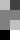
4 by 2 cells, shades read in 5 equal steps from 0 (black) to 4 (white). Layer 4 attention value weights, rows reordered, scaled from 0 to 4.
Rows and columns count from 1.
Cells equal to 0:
1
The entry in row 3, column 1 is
2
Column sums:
7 10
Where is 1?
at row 1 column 2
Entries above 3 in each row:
0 0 0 1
